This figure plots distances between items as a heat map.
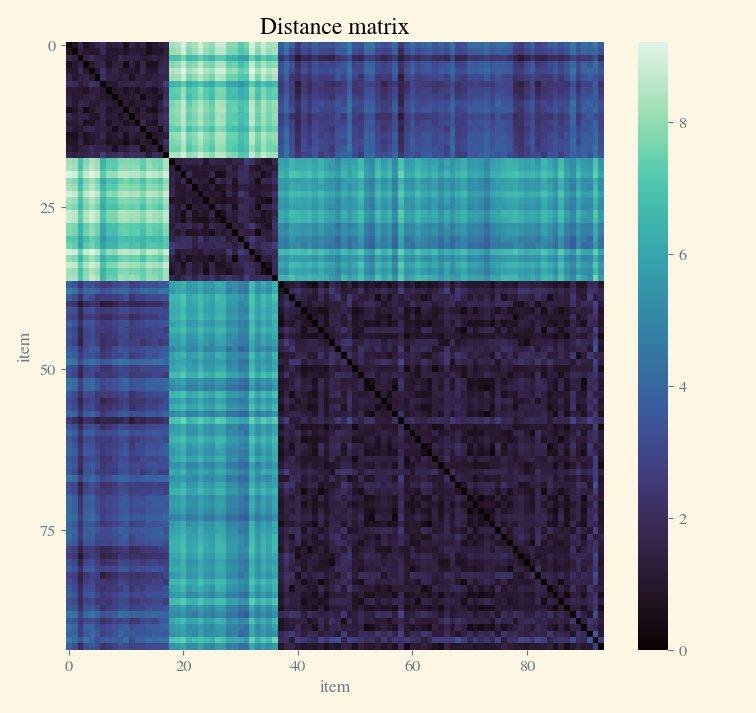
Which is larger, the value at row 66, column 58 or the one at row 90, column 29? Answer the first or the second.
the second
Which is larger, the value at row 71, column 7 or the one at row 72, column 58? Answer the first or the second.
the first
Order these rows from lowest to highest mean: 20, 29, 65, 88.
65, 88, 29, 20
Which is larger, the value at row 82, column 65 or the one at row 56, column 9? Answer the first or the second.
the second
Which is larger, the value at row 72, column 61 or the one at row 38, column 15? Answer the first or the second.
the second
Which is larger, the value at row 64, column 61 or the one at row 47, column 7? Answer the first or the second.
the second
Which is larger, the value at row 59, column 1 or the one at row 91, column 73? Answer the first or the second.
the first
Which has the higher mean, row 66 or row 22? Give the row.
22
